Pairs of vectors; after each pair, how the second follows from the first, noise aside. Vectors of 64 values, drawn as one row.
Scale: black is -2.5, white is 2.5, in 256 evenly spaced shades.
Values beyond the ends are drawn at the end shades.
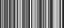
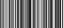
sign-scrambled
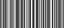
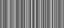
shrunk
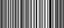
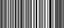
copied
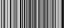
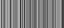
shrunk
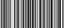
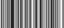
sign-scrambled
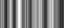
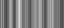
shrunk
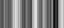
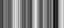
copied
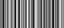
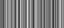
shrunk
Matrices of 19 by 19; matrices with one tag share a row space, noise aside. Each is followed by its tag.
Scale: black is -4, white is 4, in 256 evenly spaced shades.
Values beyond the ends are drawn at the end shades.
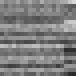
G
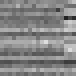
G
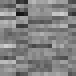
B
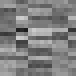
B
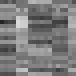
B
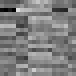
B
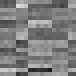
B
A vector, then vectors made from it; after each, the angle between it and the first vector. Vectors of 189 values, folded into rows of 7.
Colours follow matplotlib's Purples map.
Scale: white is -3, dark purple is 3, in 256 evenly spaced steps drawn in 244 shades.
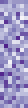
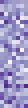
nearly parallel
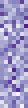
orthogonal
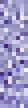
nearly parallel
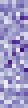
nearly opposite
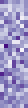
nearly parallel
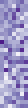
orthogonal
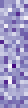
partly aligned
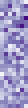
partly opposed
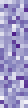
orthogonal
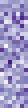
nearly opposite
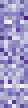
partly opposed
